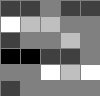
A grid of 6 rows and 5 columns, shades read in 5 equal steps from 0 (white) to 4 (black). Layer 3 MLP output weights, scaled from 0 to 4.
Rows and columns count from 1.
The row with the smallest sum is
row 5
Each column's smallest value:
0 1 0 1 0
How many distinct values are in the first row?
2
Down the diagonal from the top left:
3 1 2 3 0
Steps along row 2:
up same up same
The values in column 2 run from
1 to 4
